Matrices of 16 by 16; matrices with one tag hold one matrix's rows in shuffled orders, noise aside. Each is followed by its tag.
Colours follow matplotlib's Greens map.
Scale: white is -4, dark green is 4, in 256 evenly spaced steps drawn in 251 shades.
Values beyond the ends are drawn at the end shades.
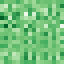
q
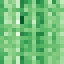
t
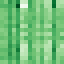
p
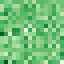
q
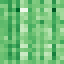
p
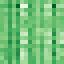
p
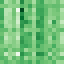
t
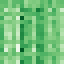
t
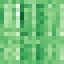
t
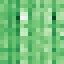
p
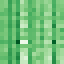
p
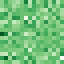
q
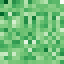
q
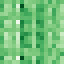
t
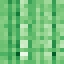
p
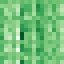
t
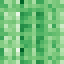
t
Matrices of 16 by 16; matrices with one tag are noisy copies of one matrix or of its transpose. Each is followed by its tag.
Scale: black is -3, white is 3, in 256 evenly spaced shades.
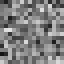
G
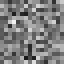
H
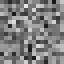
H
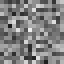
H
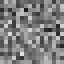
H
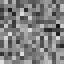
H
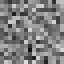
H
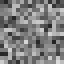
G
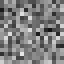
H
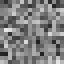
G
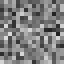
H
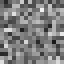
G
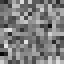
G
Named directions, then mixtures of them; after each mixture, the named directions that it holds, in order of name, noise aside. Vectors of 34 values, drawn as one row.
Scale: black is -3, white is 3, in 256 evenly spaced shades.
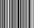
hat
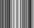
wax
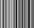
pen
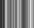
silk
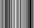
silk, wax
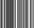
pen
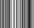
pen, wax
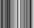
pen, wax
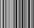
pen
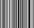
hat, pen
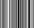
hat, pen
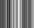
silk, wax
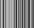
pen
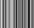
pen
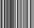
pen
